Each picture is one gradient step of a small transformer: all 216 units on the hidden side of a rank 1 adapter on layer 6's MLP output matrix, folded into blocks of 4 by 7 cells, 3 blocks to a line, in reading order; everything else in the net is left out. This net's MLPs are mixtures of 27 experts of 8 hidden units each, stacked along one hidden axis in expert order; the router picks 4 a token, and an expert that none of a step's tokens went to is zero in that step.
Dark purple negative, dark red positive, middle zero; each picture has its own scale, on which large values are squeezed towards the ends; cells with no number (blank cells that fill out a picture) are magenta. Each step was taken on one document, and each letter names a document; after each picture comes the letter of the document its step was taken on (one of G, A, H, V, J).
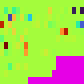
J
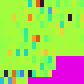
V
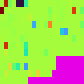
J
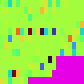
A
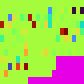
J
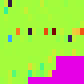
A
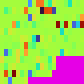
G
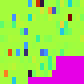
V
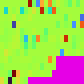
G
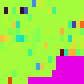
G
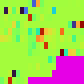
G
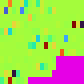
G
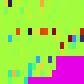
A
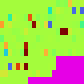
J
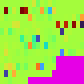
G
